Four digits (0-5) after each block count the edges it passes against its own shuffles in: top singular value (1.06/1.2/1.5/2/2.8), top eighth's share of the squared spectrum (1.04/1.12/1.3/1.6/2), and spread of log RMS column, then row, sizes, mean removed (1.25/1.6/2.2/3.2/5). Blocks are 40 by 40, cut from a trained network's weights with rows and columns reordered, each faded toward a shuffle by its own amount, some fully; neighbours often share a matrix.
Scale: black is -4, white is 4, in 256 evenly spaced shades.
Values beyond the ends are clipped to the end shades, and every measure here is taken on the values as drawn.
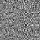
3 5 2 2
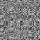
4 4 2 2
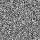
0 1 0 0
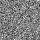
0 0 0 0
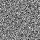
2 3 0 0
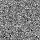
1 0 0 0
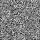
0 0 0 0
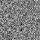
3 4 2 1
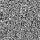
3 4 1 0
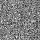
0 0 0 0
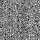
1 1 0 0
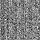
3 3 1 1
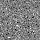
0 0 0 0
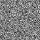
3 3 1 1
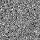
2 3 0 0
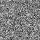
0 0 0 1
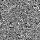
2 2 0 1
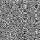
3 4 2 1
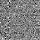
2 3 2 0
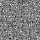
1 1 1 0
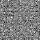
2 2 2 0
